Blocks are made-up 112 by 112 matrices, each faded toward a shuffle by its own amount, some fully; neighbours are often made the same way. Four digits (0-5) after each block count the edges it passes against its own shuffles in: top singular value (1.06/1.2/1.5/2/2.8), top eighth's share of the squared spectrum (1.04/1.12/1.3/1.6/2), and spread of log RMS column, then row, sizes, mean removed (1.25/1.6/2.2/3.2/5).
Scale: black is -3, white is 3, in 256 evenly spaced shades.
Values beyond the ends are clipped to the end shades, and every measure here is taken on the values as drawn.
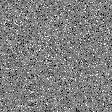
2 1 0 0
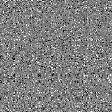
4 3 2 2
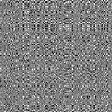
5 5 4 4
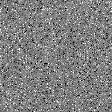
3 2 0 1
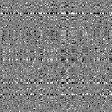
5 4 3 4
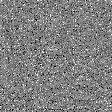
3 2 0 1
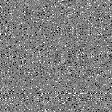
4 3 1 2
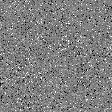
3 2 1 1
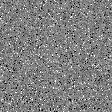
3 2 0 0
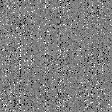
2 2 3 2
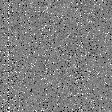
2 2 2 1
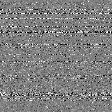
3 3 0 4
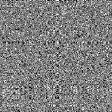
4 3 2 2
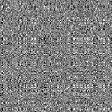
5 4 3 3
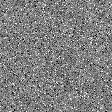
2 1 0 0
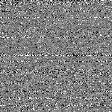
2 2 0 4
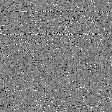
2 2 0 2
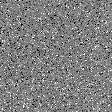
0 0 0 0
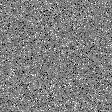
0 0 0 0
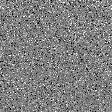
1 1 0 2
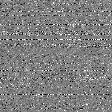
2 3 0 4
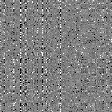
5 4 3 2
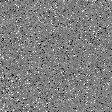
2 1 0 0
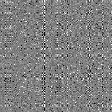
5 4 3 3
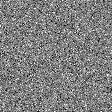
0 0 0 0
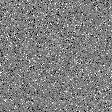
0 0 0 0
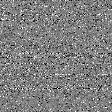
1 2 0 3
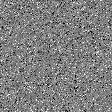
2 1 0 0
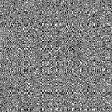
5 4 3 3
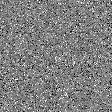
2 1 0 0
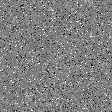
0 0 0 0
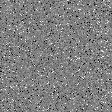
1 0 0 0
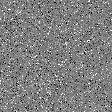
0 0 0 0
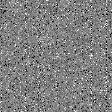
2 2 3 0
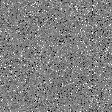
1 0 1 0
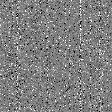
2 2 2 0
